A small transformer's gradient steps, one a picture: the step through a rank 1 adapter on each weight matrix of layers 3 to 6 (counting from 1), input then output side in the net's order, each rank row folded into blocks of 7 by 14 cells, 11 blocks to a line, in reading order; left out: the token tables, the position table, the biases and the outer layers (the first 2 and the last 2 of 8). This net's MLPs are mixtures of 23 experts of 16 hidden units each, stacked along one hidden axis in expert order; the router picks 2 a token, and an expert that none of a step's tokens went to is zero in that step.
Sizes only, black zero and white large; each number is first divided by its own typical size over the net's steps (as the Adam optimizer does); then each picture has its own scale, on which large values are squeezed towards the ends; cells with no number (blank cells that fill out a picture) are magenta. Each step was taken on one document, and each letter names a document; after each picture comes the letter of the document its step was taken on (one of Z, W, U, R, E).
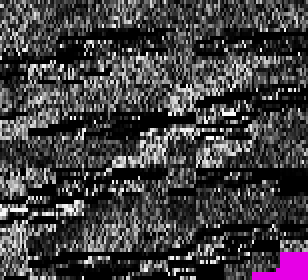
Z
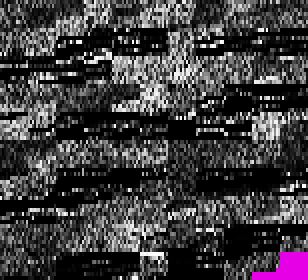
Z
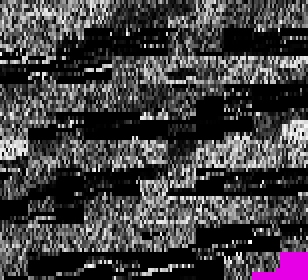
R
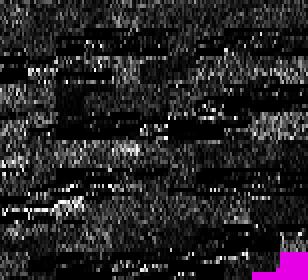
Z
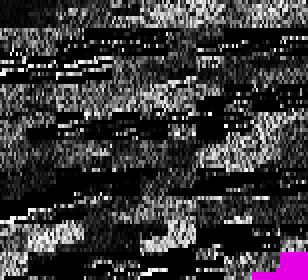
R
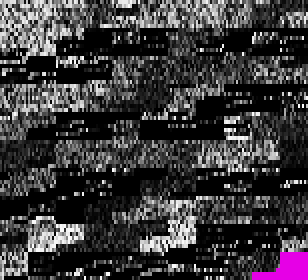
R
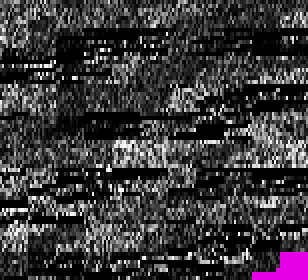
Z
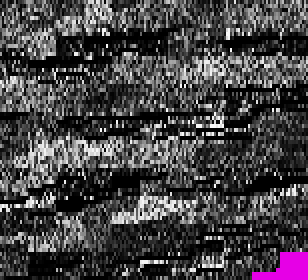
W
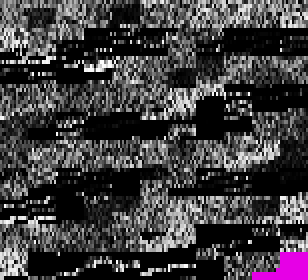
R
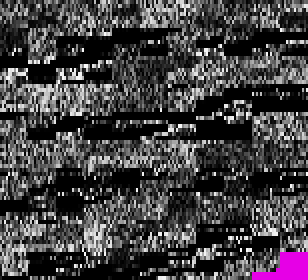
W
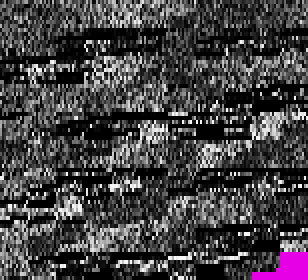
Z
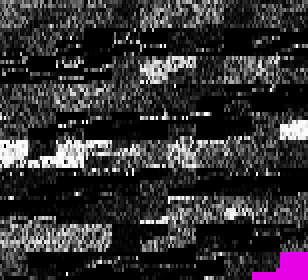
R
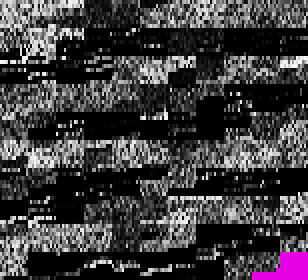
R
